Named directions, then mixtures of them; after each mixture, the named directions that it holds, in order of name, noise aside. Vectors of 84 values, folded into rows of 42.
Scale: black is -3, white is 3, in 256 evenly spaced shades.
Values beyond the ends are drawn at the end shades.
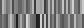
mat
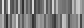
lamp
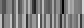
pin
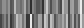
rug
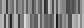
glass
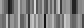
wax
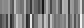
rug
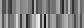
mat, pin, wax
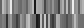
mat, wax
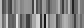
mat, pin, wax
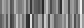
rug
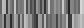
glass, mat, rug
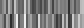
glass, pin, rug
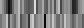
wax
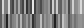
lamp, mat, rug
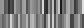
mat, pin, wax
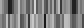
wax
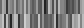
glass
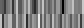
pin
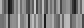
wax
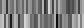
glass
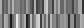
mat, rug
